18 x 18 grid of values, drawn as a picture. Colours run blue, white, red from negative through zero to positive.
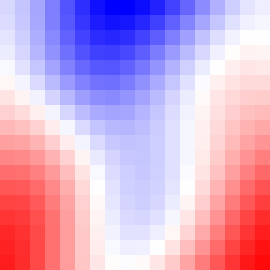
Lone odd cells: none. Ninth with the lowest average: top middle. Slope: up to the bottom. Average level on the scale: 50%.
